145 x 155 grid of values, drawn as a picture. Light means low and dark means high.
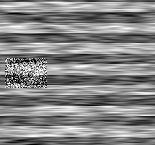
Slope: none. Average level on the scale: 50%. Stripes: horizontal, repeating 7 times. Roughest part: middle left. Grain: streaks across. Odd patch: rougher, in the middle left.
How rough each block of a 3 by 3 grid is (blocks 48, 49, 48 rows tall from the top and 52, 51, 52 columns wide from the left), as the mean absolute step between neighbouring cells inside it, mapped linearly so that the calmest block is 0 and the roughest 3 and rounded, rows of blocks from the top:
000 / 300 / 000
